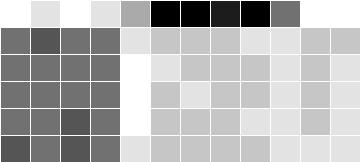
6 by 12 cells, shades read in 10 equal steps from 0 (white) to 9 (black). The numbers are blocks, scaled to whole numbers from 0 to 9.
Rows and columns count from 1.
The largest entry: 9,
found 3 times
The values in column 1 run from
0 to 6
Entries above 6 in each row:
4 0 0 0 0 0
